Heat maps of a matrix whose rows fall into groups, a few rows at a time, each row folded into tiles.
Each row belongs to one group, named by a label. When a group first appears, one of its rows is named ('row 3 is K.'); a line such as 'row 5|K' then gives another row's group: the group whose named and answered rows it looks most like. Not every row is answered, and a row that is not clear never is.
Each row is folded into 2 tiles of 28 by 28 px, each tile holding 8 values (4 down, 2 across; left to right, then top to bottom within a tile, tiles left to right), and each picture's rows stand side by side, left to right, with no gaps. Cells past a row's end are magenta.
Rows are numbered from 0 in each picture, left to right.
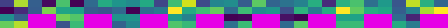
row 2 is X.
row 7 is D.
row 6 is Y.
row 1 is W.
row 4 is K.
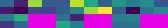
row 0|X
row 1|D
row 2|X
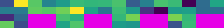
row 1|Y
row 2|W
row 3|W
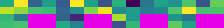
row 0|Y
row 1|D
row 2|W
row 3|Y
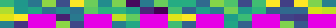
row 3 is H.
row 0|H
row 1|D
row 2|W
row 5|D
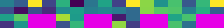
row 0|X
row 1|W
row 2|D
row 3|H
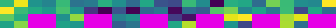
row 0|Y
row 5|H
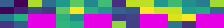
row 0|X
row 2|D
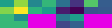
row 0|Y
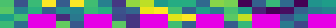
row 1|D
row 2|D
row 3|H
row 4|W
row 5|X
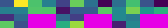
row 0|D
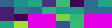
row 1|W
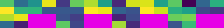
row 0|H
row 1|D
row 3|W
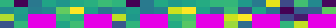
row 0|W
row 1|Y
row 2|W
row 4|H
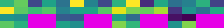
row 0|Y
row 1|D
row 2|Y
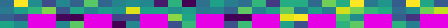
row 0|D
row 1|K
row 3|W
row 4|K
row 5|H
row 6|Y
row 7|D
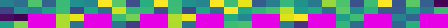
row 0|K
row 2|H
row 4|Y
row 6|H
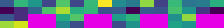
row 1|H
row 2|X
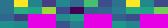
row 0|D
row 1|X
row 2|D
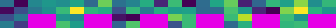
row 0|X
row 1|Y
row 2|K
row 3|W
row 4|W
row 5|Y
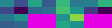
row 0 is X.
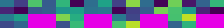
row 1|W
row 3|W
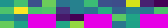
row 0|Y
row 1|K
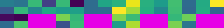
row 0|K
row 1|W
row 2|Y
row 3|H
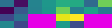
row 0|X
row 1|H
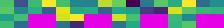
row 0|H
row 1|H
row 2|W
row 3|Y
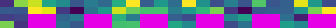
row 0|D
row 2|Y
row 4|X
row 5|D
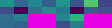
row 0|X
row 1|X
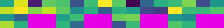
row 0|Y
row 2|W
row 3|Y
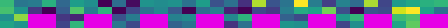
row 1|K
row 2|X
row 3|X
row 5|D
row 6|X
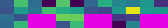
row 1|W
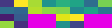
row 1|H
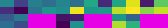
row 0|X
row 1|K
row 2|Y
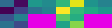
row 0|X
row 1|Y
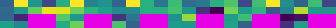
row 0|D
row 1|Y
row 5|K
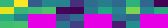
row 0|Y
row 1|X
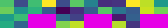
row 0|H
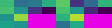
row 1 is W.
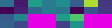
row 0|X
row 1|X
